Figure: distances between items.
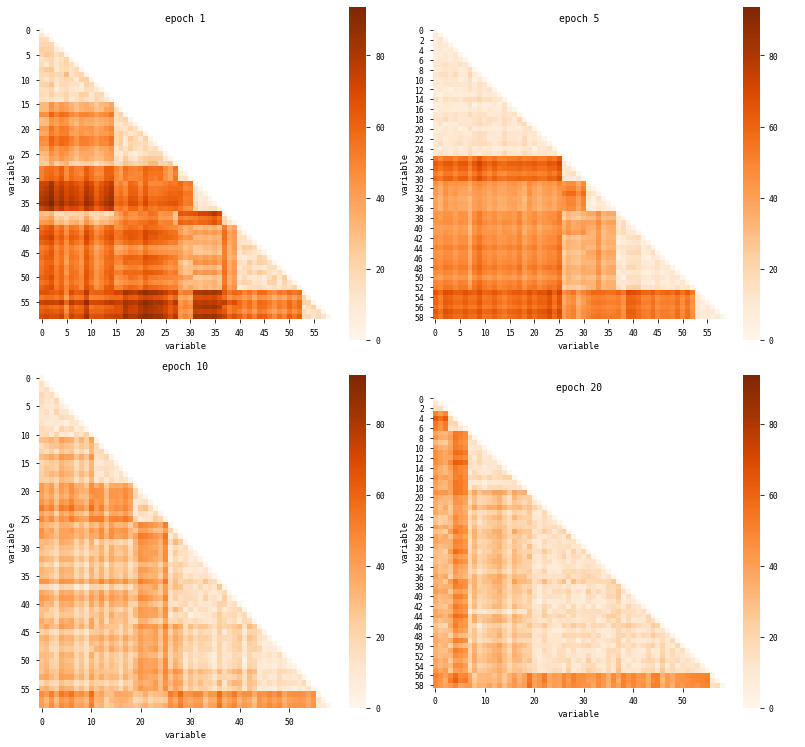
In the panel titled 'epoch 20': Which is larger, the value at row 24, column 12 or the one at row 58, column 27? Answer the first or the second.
the second
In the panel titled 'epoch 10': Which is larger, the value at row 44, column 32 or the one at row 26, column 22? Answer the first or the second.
the second
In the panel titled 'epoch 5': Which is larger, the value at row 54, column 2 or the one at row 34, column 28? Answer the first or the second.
the first
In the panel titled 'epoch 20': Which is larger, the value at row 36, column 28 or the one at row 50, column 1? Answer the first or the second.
the second
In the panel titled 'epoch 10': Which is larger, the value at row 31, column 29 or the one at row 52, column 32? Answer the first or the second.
the second
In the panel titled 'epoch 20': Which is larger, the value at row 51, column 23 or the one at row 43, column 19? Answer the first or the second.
the second
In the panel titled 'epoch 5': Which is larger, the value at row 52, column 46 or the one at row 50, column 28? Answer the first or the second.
the second
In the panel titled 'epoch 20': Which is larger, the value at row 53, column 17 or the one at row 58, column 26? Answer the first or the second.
the second
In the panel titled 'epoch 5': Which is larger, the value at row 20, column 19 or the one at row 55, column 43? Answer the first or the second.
the second
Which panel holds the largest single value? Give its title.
epoch 1
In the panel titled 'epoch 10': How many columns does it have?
59
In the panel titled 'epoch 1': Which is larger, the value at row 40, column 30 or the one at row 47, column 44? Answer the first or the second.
the first
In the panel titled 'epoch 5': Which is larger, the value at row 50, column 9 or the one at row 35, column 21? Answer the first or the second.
the first
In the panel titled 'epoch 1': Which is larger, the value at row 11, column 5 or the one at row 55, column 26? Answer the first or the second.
the second
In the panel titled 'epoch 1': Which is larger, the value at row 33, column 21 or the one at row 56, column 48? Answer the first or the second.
the first
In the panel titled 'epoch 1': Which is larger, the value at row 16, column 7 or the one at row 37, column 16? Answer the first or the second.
the second
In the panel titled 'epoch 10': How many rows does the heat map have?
59
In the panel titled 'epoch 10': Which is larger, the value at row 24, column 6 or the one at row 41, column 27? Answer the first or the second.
the first
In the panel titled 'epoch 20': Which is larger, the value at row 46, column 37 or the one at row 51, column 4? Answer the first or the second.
the second
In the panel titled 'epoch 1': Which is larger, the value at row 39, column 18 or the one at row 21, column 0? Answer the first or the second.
the first
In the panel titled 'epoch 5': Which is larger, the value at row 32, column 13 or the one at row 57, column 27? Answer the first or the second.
the second
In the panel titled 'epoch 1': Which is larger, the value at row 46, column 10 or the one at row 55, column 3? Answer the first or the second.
the second
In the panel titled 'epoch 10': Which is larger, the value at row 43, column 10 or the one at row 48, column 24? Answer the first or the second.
the first
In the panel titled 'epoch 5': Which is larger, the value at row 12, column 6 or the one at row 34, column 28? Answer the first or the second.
the second
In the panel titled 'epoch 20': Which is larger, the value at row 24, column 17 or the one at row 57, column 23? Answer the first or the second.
the second
